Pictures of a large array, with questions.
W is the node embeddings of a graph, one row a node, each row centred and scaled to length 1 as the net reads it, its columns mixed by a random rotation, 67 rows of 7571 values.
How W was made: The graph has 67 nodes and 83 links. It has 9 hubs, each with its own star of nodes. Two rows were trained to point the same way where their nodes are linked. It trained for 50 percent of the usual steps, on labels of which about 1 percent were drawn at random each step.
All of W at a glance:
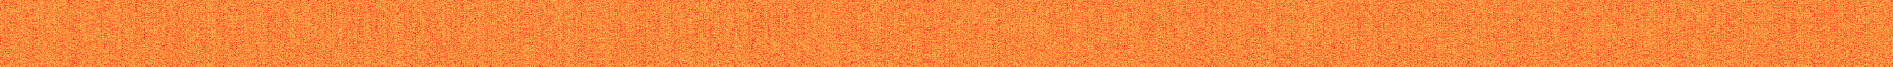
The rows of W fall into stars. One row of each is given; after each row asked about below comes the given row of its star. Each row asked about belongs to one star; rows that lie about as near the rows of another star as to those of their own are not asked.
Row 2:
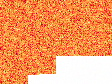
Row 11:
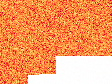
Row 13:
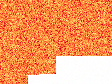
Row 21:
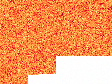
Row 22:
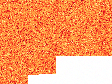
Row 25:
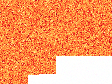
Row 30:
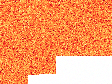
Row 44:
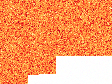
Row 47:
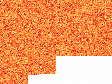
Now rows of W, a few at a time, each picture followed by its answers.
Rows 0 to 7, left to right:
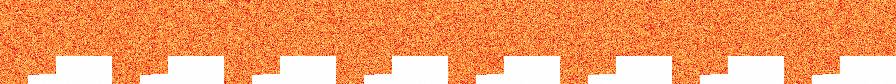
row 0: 30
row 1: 21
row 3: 13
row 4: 22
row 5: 25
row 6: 11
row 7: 22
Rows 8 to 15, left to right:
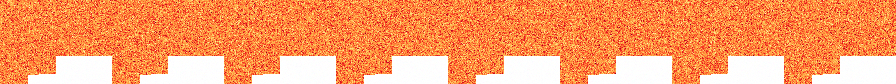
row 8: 25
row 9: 11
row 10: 44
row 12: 47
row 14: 47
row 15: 13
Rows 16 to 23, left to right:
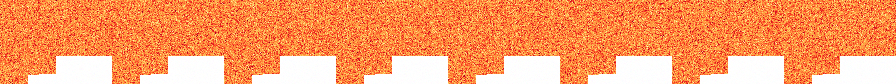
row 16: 25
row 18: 22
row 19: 25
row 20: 25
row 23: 25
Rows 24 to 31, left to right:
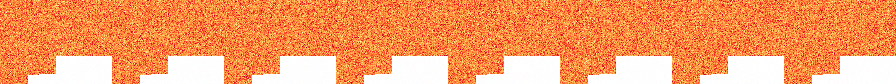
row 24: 47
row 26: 25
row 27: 21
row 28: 47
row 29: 30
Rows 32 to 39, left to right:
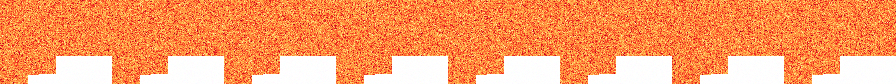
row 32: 2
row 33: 22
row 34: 47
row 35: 44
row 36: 13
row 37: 47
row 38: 2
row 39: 21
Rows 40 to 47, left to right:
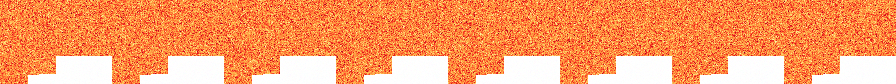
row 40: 11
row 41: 2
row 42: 30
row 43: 30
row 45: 2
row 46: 11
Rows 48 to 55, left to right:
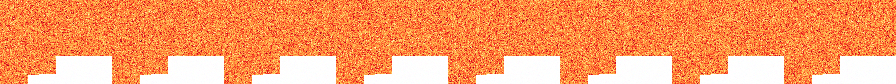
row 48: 11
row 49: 2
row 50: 13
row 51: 21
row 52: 2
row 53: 30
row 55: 13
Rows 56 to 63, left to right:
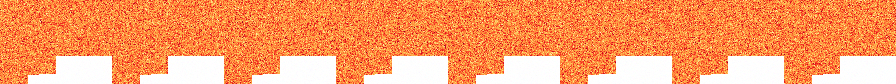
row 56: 11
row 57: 13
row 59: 2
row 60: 30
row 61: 21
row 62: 21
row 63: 25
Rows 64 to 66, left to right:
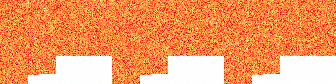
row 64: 22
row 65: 13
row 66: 13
